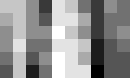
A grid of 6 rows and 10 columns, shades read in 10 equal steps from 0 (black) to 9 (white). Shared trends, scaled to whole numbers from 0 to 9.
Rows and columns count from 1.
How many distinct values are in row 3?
5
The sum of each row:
51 53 54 52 49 46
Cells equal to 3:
8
